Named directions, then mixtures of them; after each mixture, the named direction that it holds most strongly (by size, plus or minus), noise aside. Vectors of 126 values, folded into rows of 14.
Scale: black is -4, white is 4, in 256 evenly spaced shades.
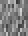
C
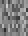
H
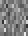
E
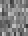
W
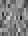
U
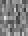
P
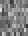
W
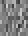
C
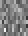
E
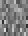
E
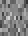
U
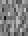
P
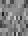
U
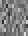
E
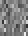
E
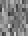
W
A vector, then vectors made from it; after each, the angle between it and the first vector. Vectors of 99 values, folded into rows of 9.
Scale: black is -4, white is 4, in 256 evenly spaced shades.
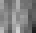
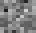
orthogonal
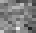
partly aligned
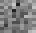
partly opposed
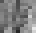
nearly opposite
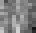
nearly parallel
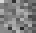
partly aligned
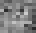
partly aligned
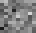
orthogonal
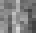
nearly parallel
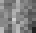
nearly parallel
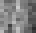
nearly parallel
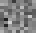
orthogonal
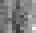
nearly opposite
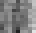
nearly opposite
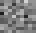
orthogonal
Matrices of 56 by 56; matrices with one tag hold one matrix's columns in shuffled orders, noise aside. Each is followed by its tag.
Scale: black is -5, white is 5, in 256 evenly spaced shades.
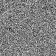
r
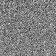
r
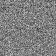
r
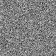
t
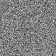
t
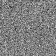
r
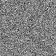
t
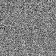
r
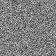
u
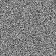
u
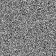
t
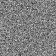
t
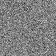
t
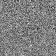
r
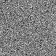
u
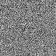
r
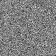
u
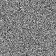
t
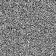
r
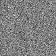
u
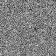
r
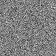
u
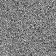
t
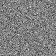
u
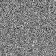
r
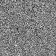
r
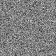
t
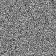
u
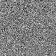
r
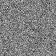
t
